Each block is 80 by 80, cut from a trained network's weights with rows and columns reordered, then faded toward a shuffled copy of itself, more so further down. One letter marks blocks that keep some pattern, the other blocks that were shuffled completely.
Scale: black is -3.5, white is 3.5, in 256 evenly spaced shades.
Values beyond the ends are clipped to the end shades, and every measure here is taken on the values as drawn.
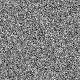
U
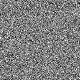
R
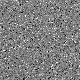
U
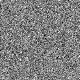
R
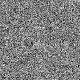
R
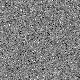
U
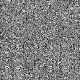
R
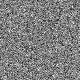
U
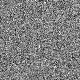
U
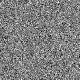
R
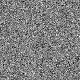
R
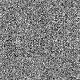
R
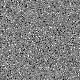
U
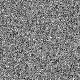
U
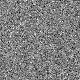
U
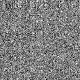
R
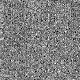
R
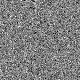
U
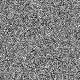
R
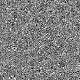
R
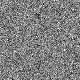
R
